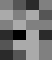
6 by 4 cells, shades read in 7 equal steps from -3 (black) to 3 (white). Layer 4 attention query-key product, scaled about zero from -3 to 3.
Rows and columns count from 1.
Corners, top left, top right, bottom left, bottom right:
0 0 -2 0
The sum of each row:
-3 1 1 -6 1 -2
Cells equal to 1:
7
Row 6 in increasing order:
-2 -1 0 1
